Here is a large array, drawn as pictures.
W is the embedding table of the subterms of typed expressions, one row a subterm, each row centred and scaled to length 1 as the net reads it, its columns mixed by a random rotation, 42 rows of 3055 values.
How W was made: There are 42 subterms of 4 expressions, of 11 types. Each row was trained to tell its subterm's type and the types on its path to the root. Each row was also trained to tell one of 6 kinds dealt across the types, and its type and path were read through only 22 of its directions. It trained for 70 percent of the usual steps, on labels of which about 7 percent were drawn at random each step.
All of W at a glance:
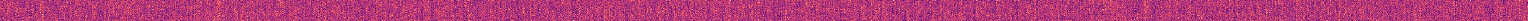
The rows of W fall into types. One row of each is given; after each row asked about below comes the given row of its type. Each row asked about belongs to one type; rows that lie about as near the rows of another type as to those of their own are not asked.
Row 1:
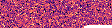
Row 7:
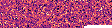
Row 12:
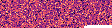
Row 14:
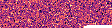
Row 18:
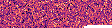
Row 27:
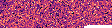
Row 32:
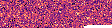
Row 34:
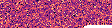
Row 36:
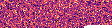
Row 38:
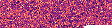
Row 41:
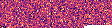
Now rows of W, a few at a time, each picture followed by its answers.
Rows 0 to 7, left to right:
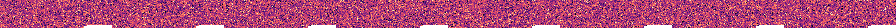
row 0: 18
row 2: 7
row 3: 36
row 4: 12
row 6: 41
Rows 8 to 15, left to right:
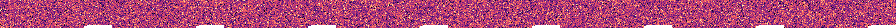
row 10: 12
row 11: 38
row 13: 34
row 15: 32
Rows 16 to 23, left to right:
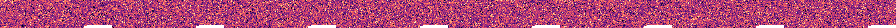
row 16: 38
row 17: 14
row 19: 18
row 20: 34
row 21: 38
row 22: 27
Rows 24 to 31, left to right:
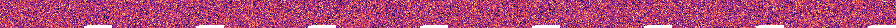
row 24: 12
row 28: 14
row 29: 32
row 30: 1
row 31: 1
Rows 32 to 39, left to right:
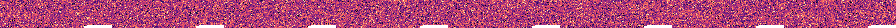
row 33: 41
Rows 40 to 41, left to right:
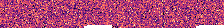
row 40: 41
